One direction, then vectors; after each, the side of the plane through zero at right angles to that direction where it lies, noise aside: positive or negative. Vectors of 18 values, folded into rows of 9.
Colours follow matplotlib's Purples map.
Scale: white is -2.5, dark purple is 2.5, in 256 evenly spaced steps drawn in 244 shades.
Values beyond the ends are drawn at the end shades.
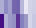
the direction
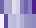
negative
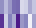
positive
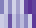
negative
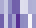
positive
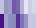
positive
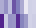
positive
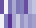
negative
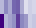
positive
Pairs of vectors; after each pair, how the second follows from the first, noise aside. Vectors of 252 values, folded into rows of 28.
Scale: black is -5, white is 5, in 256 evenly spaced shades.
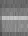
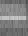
reversed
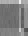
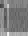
reversed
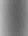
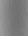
shrunk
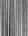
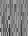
sign-scrambled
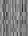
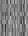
reversed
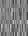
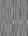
shrunk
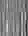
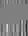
partly zeroed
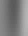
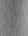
shrunk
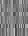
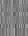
shrunk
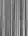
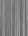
shrunk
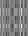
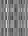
reversed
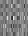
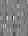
partly zeroed
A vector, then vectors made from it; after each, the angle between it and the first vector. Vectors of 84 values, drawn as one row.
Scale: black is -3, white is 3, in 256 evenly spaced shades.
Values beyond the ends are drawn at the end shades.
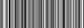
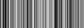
partly opposed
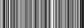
partly opposed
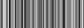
nearly parallel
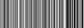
partly opposed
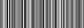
partly aligned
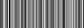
nearly parallel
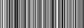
partly aligned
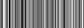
nearly parallel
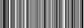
nearly opposite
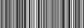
partly aligned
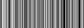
partly aligned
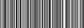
partly opposed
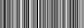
orthogonal
